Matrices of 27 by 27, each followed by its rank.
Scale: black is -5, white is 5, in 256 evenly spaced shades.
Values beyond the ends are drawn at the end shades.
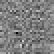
five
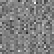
five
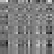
two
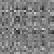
three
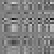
two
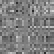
three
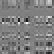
two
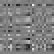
two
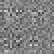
five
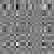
two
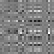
two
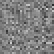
five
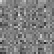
five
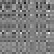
two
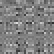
three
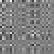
two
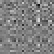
three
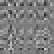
three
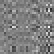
three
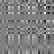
two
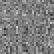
five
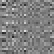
three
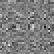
five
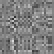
three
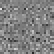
five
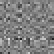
three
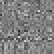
five
